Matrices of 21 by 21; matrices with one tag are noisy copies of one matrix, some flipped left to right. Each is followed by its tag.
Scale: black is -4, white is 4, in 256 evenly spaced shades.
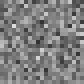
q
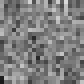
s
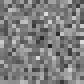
q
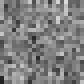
s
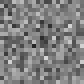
q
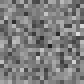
q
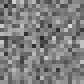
q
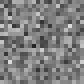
q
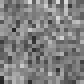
s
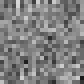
s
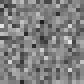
q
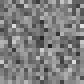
q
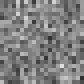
s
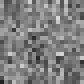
s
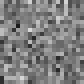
s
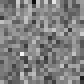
s
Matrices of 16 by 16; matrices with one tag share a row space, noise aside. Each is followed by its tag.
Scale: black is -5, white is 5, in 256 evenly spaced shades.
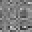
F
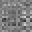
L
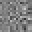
F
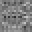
L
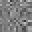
F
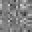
F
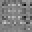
L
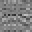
L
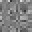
F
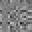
F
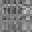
L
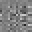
F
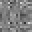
F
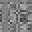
F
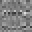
L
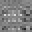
L
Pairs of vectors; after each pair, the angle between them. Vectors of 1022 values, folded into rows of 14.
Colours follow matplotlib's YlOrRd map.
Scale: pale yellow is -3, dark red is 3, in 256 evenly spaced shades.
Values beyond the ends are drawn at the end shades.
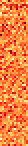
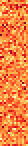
nearly parallel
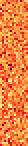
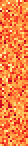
nearly opposite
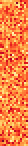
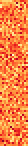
nearly parallel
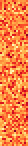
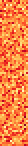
partly opposed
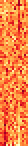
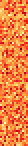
orthogonal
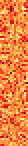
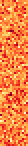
partly opposed
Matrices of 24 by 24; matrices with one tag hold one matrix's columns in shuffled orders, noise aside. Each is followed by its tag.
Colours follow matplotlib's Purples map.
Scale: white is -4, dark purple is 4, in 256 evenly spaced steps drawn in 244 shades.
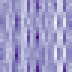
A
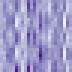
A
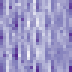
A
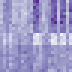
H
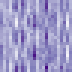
A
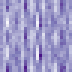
A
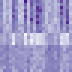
H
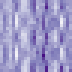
A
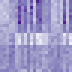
H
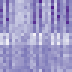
H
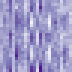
A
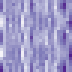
A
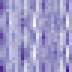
A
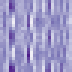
A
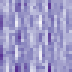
A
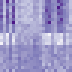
H
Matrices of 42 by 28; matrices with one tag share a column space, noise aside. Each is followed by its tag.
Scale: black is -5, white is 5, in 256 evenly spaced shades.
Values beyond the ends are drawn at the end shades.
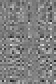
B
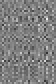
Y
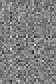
B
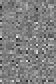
B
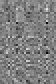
B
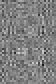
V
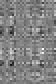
V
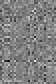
Y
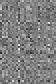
B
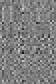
B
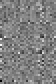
B
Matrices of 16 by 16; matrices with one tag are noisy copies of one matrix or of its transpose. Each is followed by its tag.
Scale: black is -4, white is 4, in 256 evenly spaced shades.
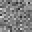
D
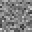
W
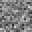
W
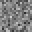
W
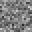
W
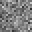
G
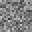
D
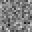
W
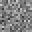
D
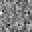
W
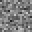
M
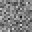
D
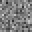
M
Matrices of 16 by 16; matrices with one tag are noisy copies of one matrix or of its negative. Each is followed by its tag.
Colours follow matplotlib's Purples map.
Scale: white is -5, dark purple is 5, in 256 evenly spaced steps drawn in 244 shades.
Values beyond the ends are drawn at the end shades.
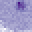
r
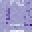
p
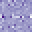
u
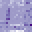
p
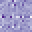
u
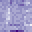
p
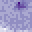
r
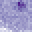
r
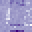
p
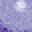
r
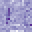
p
